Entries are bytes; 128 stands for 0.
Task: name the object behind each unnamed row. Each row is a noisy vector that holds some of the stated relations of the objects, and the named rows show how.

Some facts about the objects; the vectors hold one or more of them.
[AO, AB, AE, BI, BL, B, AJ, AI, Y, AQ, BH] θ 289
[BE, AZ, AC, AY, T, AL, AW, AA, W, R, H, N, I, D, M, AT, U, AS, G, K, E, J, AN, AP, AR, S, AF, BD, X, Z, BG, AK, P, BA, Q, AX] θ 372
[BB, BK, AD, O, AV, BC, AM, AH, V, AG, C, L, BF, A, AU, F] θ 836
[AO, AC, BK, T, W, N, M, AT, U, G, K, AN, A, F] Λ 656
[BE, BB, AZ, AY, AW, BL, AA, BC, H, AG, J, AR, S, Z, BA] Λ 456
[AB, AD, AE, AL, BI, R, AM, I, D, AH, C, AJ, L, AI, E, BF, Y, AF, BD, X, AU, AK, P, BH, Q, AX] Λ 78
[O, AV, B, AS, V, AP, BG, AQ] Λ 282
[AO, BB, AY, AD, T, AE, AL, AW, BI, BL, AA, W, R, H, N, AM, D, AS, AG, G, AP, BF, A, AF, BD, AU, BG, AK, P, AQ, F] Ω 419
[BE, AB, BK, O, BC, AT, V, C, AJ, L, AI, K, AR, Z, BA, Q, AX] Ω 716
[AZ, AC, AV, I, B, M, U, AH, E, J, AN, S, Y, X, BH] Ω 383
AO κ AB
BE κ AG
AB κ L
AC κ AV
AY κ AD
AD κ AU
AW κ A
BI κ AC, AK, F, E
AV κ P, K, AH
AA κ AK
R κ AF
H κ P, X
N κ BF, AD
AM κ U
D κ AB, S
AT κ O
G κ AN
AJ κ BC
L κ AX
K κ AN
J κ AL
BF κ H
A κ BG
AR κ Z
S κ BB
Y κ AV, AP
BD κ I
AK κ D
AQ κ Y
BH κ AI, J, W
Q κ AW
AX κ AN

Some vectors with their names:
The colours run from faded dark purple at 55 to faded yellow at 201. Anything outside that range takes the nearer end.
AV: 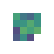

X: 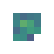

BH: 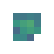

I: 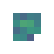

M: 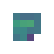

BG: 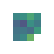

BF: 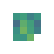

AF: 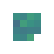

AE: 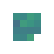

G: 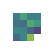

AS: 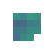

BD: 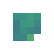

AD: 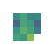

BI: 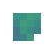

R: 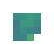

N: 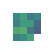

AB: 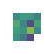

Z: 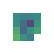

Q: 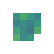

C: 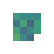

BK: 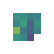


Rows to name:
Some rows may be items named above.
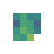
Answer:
AD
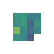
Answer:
AT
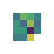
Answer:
A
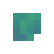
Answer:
BI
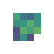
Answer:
AV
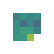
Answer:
AY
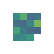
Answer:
K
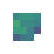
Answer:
AO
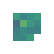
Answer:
P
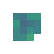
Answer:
BB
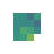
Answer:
H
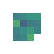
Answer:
AA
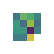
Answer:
A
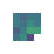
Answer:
B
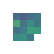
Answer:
AZ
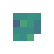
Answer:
AU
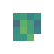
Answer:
BF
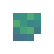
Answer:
AK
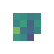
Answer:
BK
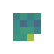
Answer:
AY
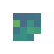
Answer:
J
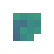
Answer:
AQ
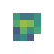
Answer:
Y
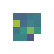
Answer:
S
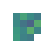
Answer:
L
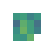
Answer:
BF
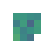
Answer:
AJ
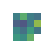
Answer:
AX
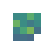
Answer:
D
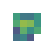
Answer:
Y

